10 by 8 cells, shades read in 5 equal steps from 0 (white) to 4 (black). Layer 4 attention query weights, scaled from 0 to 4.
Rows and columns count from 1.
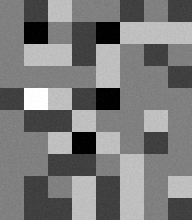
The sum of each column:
21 23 19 23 23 17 20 21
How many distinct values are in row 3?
3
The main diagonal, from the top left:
2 4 1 2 4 2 3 2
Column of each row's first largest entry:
2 2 4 8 5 2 4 3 2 2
